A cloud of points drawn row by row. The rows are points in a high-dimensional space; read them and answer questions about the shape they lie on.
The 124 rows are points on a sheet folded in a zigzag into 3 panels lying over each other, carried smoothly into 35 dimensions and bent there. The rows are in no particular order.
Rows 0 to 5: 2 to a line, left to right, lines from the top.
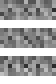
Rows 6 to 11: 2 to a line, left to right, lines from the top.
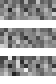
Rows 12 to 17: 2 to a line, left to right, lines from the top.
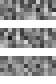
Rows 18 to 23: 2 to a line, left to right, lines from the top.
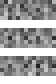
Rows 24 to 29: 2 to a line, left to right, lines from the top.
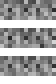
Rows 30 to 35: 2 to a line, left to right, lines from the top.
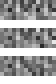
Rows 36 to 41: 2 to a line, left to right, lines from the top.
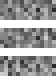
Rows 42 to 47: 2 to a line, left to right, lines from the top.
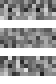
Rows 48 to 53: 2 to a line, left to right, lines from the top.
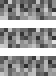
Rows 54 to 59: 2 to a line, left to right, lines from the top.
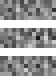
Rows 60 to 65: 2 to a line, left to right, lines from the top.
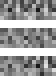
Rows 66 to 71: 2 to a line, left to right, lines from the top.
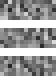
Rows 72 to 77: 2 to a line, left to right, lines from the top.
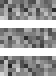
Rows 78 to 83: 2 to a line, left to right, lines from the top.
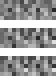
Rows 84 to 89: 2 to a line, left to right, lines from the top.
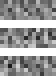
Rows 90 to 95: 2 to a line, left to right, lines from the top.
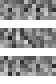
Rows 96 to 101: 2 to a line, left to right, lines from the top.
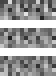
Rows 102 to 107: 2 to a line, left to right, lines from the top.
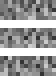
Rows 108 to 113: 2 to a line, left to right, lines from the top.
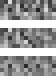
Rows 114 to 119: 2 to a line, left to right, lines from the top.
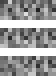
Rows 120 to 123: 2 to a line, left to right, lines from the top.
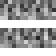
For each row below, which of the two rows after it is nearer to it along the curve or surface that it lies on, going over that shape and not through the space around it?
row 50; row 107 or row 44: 107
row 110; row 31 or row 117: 117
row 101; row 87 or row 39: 87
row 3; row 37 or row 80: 80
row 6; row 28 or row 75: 75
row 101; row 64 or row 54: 64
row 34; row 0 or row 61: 61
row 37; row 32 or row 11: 32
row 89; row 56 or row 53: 56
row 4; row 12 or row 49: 49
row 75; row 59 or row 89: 59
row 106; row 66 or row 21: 66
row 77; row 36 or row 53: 36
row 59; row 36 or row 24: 24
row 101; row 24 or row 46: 46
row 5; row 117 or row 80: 80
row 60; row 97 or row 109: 109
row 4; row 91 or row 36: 36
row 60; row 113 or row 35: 35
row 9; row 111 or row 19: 111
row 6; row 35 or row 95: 35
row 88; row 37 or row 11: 37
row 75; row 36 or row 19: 19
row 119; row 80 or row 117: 117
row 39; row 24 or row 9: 24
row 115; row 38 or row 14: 14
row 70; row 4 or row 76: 76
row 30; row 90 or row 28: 90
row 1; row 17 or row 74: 74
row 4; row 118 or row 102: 102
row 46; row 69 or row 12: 69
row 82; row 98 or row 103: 103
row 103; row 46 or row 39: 46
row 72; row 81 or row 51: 81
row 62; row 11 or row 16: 16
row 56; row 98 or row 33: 98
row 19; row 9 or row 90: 90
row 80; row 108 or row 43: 108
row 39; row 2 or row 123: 123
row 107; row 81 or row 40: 81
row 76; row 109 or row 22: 109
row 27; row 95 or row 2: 95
